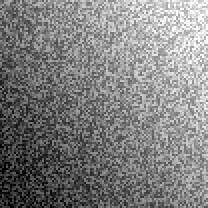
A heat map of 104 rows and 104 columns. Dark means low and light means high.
Ninth with the highest average: top right. Ninth with the lowest average: bottom left. Odd rows or columns: none. Mirror symmetry: none. Stripes: none. Grain: fine. Slope: up to the top right.
